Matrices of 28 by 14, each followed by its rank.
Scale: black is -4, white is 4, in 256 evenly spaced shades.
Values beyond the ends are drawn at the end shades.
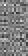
three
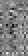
three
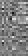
three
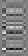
one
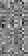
three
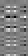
one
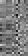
three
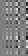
one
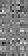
three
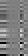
one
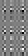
one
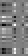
one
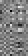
three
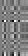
one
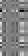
one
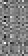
three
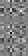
three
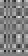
one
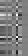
one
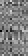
three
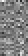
three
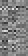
three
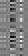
one
